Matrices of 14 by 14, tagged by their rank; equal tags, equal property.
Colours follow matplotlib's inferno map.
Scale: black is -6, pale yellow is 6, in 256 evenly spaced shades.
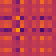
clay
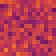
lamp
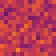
lamp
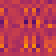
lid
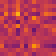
lid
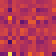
lid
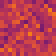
lamp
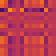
clay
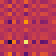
clay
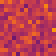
lamp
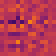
lid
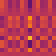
clay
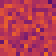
lamp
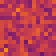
lamp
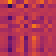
lid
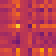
lid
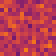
lamp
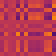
clay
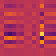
clay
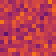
lamp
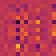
lid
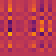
clay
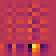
clay
